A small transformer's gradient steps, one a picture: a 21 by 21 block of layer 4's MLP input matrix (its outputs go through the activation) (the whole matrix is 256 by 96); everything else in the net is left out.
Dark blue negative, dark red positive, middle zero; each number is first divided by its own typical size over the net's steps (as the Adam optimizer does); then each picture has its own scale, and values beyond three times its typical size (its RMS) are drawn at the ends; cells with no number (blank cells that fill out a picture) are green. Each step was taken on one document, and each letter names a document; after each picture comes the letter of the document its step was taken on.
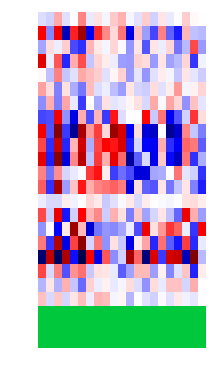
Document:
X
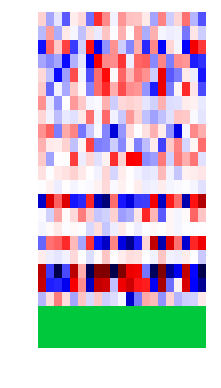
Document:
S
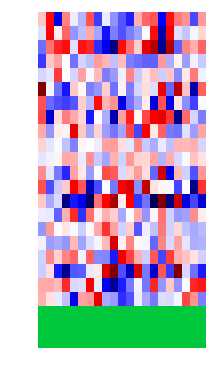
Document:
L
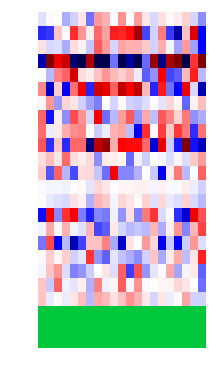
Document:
S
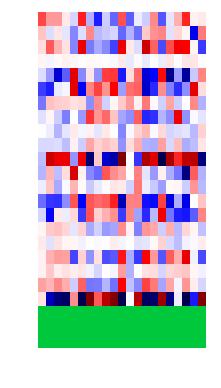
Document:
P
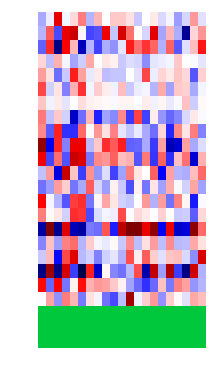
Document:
X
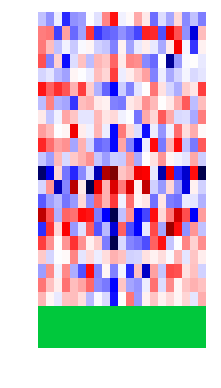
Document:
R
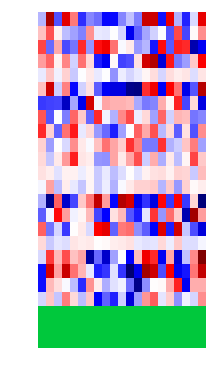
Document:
L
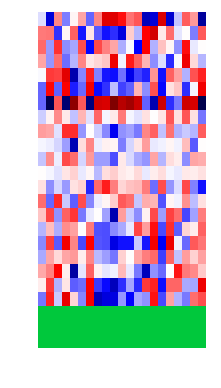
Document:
L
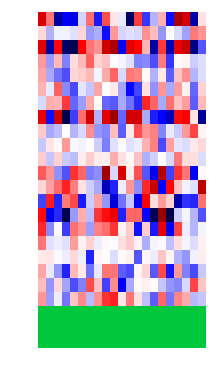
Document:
L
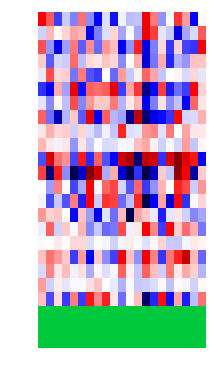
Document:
P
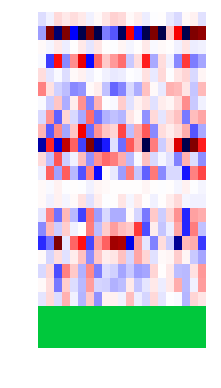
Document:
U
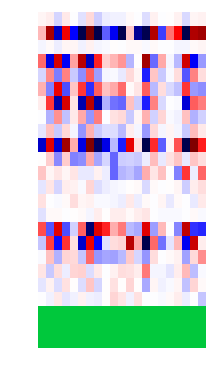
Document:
U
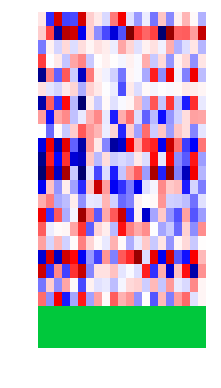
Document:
X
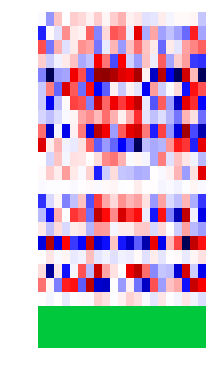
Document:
S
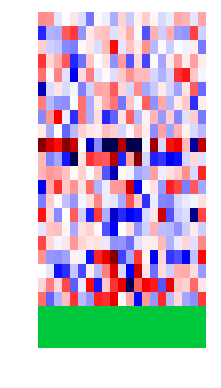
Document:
R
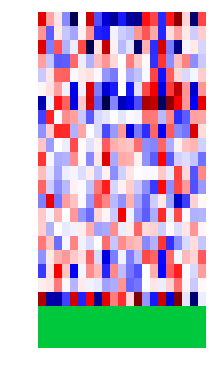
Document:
L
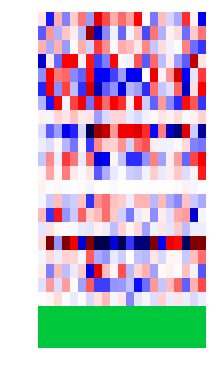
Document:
S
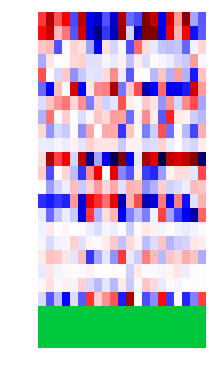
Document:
P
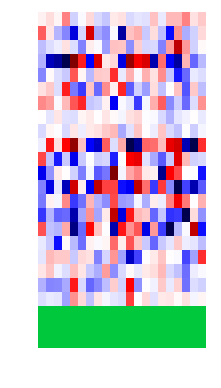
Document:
R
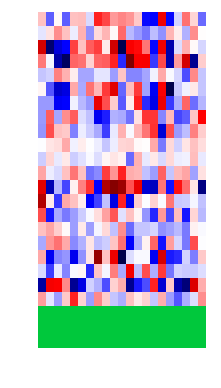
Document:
L
